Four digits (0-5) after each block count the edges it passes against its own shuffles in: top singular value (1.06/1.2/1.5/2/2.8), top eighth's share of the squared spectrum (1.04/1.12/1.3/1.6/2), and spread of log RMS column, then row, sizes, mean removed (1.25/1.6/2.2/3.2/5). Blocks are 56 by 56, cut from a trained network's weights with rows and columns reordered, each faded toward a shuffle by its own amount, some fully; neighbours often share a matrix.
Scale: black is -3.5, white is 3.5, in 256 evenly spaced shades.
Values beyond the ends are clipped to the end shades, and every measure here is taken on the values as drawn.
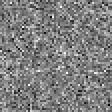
0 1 0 0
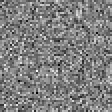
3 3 1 1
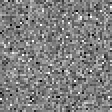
0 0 0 0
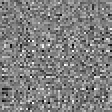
3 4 2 3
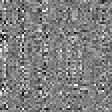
3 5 3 2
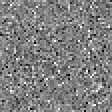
0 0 0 0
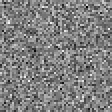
1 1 0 0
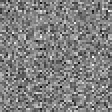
4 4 2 2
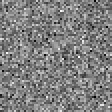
0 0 0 0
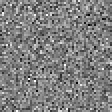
2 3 1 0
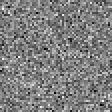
0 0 0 0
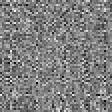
4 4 2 2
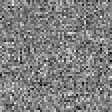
3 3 1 1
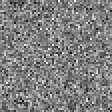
2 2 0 0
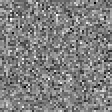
1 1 0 0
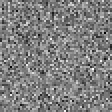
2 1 0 0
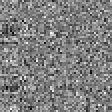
4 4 2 2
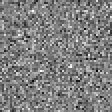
2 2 0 0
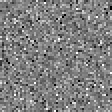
0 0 0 0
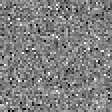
1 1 0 0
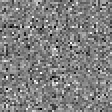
2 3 1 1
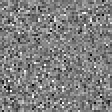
2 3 1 1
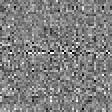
3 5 2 3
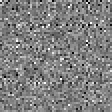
2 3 1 1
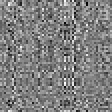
4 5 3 2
